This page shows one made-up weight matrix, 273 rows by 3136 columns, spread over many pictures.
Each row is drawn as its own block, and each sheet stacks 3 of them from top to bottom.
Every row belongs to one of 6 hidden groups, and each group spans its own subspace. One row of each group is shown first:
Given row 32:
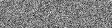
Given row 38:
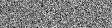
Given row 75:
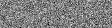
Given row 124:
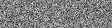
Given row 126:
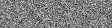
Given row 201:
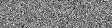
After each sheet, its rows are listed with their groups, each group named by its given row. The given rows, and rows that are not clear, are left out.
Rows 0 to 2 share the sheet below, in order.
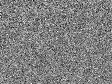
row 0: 126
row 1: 32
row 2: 201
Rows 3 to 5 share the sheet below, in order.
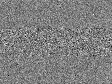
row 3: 201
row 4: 124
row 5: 201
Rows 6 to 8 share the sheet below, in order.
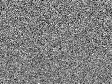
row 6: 38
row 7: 38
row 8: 201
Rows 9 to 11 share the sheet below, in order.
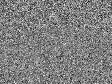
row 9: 75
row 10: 38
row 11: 32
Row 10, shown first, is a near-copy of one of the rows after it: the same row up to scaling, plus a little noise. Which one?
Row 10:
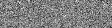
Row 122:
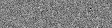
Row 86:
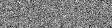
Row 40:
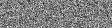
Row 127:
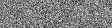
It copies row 86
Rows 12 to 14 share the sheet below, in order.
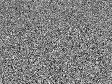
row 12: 201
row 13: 124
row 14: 32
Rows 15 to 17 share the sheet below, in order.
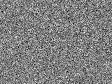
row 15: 124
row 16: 201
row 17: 38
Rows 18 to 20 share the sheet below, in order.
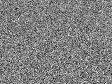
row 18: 201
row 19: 124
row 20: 124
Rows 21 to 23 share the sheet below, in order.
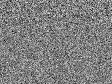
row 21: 38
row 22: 32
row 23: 32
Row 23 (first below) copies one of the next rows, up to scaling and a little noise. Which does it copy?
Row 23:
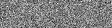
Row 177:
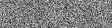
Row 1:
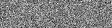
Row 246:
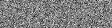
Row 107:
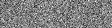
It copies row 1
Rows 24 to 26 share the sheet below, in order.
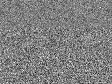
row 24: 201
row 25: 32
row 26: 38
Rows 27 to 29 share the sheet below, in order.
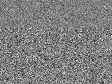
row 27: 201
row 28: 201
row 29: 126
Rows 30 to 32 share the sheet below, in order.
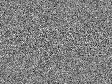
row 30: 124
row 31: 38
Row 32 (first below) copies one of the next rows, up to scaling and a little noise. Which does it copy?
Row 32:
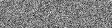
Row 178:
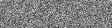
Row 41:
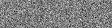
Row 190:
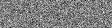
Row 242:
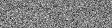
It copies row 178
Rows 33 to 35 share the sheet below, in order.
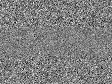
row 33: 126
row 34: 75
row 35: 124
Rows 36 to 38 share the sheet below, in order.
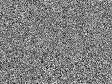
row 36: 126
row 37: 75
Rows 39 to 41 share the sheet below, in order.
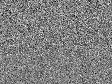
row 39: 32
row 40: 38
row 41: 32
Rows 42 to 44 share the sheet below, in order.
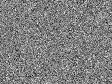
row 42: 75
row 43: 38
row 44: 201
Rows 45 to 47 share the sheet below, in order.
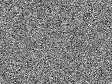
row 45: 201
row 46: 201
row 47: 75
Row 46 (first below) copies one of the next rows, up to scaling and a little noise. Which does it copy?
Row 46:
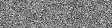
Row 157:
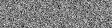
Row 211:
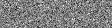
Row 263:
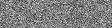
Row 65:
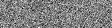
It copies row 263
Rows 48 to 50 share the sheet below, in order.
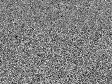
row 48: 201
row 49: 201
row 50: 126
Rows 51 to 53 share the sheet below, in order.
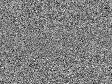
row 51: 38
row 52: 126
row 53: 124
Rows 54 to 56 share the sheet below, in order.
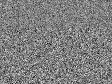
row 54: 38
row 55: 124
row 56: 75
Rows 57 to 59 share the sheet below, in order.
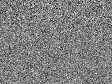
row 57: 32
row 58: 32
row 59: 124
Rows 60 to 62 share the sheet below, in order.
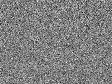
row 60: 124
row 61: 124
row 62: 126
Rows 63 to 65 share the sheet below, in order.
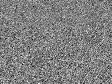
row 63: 126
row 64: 32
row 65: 201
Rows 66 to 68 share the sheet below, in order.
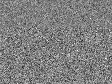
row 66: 124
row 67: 32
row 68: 32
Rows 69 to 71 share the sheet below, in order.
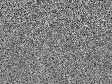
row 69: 124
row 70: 124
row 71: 32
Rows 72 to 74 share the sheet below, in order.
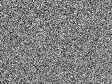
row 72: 126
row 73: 201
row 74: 126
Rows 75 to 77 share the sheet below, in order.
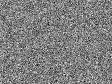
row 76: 201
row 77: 32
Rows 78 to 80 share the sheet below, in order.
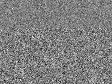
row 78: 32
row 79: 32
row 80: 126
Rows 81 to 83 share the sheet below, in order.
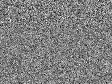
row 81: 32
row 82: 38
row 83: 38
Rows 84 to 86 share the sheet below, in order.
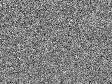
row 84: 126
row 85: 124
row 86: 38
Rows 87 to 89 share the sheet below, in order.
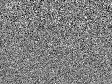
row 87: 38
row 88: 124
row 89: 75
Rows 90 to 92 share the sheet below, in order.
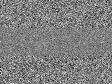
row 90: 126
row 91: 32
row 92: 126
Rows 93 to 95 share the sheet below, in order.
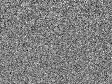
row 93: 32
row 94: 32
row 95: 32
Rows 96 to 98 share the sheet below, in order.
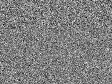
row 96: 38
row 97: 124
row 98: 124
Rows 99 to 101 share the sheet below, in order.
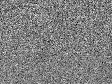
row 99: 32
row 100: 38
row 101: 201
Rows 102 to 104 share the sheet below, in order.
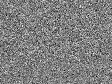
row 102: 75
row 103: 75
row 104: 124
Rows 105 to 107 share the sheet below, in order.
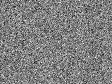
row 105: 32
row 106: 126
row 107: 32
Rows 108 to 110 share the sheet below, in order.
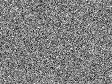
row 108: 201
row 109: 126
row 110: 32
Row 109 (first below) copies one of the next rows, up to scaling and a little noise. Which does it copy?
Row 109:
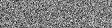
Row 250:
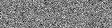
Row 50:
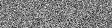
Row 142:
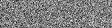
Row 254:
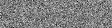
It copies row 142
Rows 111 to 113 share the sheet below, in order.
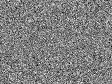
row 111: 201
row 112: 124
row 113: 32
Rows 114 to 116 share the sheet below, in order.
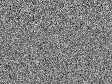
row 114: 75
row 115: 32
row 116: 32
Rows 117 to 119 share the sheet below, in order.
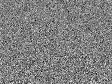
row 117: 75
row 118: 32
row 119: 75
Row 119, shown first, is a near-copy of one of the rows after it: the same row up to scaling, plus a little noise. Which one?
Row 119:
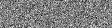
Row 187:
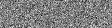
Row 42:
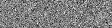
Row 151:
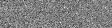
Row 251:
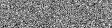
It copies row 187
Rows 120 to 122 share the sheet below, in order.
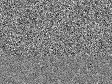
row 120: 38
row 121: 75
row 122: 38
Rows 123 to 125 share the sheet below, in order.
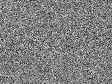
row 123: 38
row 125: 75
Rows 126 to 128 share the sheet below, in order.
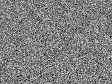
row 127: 38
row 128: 32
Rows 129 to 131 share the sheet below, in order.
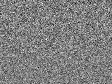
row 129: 126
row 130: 38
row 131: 124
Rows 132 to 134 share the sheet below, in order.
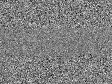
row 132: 75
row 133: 126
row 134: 32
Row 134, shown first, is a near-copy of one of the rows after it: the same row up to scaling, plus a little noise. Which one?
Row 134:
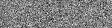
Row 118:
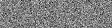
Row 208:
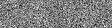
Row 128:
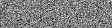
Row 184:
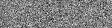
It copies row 184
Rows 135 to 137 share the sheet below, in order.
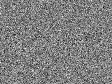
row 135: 38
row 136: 32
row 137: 124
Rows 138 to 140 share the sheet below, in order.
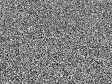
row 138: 126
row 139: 38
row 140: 32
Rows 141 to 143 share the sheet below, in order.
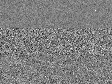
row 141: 126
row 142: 126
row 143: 38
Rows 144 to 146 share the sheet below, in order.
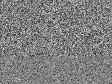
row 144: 38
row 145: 32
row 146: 38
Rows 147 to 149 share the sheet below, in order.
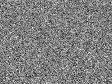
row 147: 124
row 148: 201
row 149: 201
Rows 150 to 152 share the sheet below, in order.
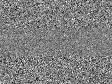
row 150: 201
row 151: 75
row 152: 126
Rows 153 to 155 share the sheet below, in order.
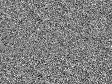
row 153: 126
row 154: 124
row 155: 126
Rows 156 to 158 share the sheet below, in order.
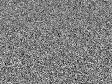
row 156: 201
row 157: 201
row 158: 38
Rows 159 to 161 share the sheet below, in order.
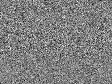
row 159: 126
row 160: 32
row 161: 75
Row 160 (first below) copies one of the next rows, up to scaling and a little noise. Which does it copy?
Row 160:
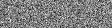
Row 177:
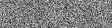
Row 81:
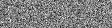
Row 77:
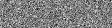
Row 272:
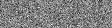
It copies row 81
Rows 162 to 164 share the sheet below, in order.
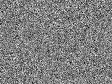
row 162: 124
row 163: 75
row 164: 124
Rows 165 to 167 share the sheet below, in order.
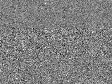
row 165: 126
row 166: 126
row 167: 38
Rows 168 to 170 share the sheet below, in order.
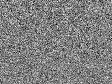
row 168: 32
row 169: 124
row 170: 124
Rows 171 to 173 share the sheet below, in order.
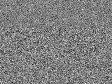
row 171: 75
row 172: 32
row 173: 124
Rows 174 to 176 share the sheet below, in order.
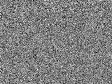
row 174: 126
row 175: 75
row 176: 126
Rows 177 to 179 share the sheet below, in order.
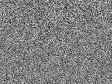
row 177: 32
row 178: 32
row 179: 201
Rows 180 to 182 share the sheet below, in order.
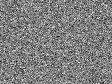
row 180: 38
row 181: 126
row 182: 126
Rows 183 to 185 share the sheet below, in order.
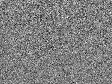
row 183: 32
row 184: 32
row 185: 32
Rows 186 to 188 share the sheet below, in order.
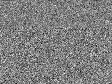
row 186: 124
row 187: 75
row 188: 75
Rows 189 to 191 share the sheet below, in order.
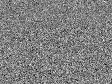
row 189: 201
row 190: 32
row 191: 38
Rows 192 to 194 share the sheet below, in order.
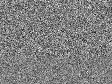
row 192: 201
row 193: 126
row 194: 124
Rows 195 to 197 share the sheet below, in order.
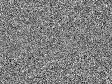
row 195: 38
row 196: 38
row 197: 201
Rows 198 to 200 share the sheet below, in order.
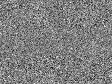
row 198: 32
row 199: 126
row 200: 32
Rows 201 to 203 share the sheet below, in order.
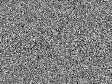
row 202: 32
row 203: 124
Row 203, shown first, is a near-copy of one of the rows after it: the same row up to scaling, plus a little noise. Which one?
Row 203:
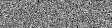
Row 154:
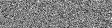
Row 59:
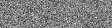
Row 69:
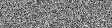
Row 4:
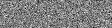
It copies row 4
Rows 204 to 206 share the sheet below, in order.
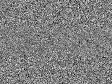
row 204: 124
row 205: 38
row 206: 201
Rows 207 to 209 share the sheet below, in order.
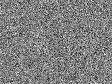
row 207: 38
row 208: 32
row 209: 75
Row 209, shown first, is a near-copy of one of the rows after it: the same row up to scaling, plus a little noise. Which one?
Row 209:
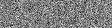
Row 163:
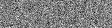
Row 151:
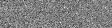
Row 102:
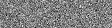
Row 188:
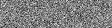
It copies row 163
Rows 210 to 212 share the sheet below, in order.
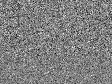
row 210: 38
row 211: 201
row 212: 32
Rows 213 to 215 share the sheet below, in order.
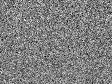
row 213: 32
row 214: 124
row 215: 126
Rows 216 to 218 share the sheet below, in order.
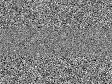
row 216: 201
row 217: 75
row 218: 126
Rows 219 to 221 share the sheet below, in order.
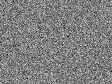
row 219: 201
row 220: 38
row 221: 32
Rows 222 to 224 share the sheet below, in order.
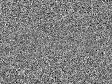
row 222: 38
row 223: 126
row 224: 75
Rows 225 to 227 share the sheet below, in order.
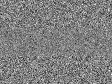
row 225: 126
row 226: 38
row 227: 124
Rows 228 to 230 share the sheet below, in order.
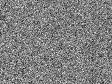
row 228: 75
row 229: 126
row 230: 126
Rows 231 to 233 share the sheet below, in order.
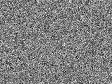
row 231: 124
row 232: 126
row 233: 38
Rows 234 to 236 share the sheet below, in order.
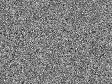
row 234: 201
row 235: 126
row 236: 201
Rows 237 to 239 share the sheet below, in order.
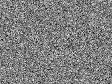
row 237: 126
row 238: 124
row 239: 38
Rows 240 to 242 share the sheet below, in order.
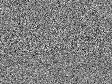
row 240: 124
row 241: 32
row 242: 32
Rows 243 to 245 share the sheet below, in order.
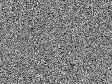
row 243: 38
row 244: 38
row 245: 126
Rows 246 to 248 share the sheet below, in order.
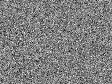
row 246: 32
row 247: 126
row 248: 32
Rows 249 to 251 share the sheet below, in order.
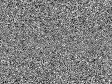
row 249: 201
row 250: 126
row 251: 75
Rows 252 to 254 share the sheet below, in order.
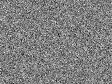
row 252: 75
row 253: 201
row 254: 126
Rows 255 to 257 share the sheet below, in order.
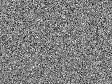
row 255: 126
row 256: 32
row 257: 32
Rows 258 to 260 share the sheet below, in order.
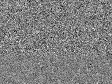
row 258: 32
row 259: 201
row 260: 38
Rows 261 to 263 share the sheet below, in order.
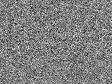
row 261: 201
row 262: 201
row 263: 201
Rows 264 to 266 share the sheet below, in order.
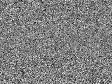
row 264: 201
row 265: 38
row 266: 126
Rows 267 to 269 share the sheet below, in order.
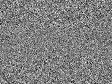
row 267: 124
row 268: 124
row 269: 75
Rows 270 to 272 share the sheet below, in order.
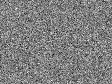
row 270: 201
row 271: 38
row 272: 32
